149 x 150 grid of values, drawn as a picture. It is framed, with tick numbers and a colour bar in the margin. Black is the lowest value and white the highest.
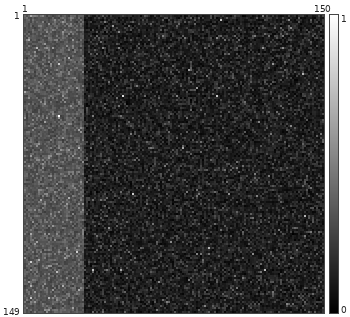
Seam: vertical, 20% of the way across, the left part higher. Histogram: skewed, a long tail of high values. Stripes: none. Average level on the scale: 20%.
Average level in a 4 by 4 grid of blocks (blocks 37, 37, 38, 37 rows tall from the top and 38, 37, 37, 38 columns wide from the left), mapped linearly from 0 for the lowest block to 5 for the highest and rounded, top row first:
5000 | 5000 | 5000 | 5000
